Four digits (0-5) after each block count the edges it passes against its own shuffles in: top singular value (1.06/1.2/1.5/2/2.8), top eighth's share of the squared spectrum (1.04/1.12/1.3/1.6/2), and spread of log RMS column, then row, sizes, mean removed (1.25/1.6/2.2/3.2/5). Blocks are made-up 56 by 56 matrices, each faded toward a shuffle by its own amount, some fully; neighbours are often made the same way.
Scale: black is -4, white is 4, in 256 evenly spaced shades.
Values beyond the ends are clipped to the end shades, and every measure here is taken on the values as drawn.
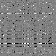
4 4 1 2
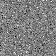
0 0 0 0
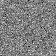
0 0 0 0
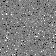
0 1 0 0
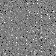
2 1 1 0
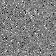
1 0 1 0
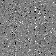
2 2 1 0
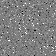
0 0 0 0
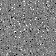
2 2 1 1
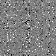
3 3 2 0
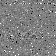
1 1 0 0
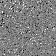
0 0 0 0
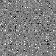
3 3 1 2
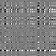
5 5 3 3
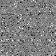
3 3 1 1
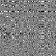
4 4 2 3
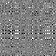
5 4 2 3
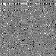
4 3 1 2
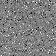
2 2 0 0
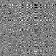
4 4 2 3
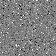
0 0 0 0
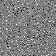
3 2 0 0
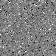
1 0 0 0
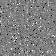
1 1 0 1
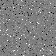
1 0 0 0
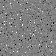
1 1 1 0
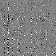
3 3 2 2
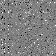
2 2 2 1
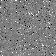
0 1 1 0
